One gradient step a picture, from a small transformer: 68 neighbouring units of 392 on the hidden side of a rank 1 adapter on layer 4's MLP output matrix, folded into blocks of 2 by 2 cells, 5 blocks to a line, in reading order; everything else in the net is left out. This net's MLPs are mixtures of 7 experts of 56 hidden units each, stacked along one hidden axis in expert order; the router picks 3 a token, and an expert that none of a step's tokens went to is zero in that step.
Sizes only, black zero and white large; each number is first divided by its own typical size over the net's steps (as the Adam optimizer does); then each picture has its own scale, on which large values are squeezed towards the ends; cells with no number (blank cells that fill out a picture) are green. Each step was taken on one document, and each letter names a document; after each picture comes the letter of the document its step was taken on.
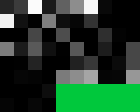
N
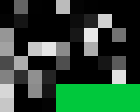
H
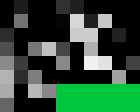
H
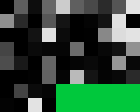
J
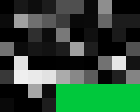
N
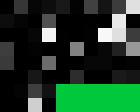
J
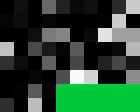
J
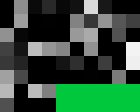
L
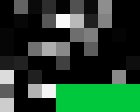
H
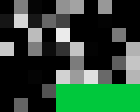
N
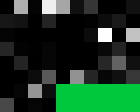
J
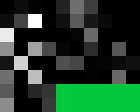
H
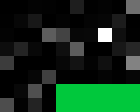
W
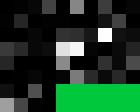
W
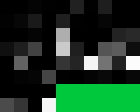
W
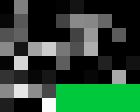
H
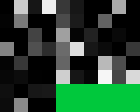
N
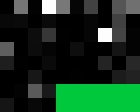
J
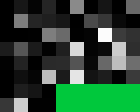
W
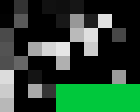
H
